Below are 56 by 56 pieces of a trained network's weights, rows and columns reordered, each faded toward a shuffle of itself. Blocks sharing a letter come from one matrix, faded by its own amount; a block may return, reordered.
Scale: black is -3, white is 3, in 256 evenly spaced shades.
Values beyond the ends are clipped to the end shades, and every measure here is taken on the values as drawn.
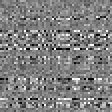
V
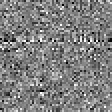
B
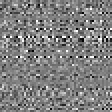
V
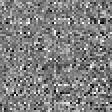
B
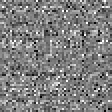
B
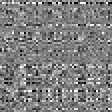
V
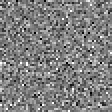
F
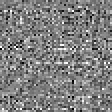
B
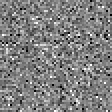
F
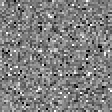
F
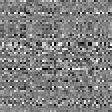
V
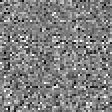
B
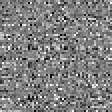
B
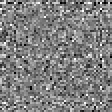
B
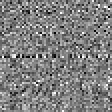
B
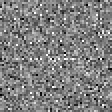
F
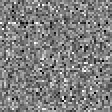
F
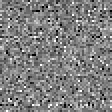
F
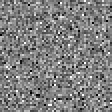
F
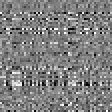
V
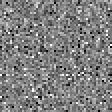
F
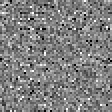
F
